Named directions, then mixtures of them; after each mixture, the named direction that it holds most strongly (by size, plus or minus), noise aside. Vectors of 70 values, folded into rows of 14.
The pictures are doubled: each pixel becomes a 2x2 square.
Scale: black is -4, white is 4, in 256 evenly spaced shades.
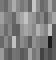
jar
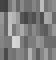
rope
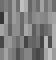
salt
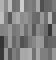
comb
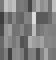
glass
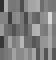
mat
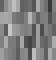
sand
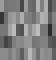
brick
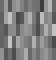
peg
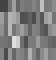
rope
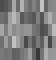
rope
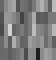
glass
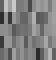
glass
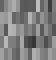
sand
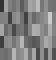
mat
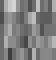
glass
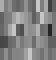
brick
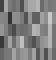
mat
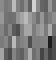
jar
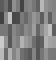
comb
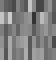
glass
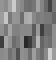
sand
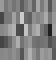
brick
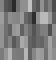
glass
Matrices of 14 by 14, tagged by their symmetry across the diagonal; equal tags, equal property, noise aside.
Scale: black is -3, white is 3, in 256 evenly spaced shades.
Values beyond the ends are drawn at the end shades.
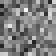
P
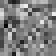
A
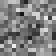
P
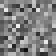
P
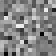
P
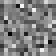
A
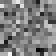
P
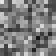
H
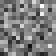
P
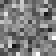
H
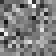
H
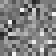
H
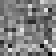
A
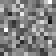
P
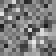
H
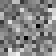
H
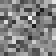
P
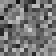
H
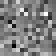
A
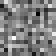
A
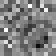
H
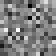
A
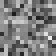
P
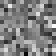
A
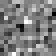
A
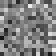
A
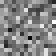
P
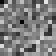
H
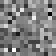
A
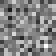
H
